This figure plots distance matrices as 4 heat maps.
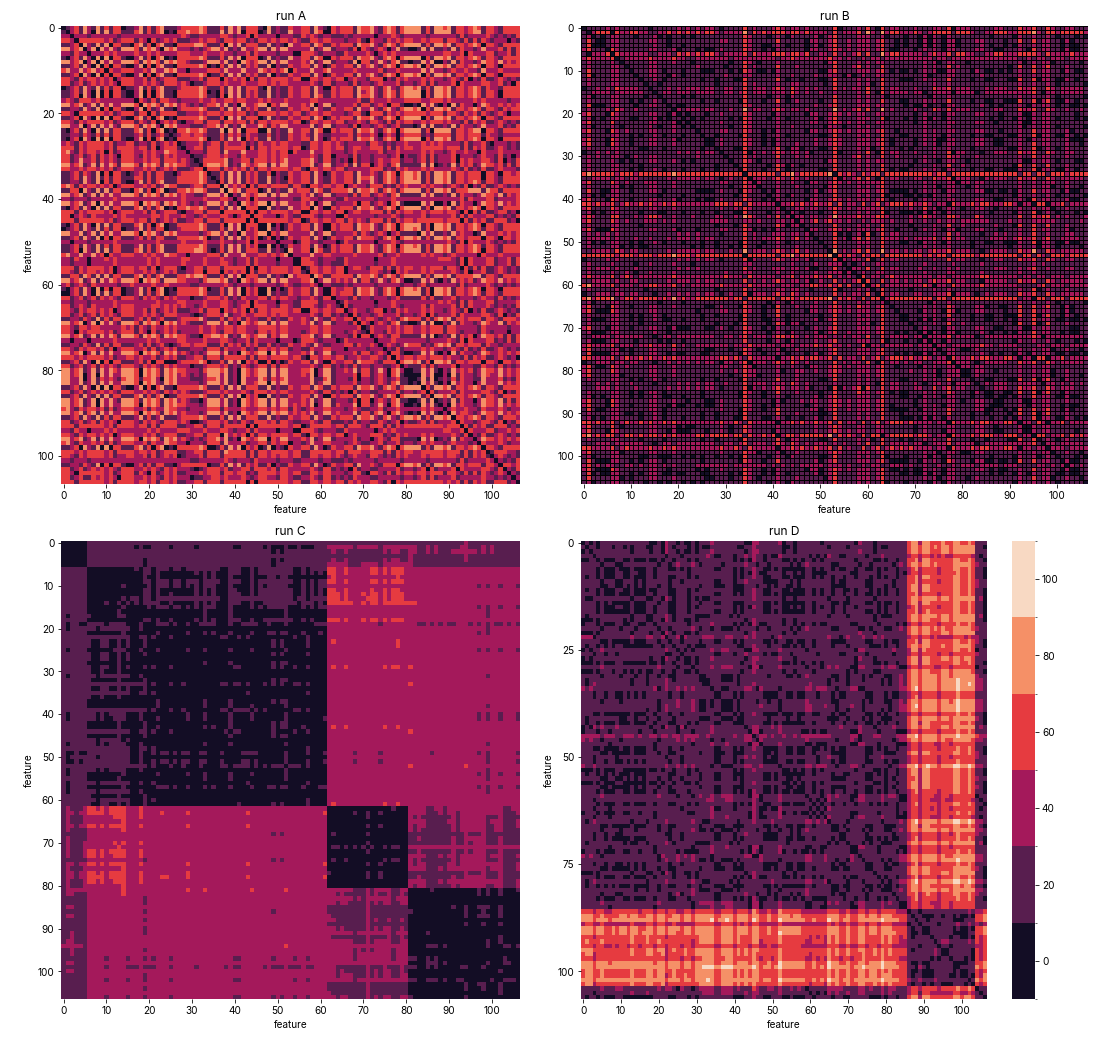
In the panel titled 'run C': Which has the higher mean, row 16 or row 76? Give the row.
76
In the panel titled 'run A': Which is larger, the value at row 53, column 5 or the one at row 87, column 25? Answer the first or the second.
the second
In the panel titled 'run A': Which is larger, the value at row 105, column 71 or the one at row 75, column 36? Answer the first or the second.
the second
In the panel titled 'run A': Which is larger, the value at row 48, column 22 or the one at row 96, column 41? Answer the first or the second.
the first
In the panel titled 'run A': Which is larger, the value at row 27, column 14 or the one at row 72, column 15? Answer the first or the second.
the second
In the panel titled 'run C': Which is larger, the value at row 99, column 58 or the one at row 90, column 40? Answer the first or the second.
the second
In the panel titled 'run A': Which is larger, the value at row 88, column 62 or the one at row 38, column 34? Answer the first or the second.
the first
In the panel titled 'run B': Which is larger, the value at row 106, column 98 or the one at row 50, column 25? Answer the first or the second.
the first
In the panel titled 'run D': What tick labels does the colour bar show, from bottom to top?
0, 20, 40, 60, 80, 100
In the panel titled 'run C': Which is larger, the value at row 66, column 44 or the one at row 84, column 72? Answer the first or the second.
the first
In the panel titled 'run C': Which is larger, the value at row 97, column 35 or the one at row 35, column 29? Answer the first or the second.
the first
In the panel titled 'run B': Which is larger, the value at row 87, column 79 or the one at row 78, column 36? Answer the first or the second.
the second
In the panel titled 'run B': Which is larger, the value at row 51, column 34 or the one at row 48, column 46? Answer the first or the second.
the first
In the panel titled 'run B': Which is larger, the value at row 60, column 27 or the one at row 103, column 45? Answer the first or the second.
the first
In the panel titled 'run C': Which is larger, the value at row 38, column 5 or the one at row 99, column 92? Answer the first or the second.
the first
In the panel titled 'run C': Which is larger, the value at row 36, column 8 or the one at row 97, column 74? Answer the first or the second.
the second
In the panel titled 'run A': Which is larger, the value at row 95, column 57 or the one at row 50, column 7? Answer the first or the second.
the second
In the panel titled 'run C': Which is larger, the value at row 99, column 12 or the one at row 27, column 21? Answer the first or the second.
the first
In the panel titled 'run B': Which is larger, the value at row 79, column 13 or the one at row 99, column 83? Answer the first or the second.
the second
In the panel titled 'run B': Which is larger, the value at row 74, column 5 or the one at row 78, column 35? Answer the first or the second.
the first
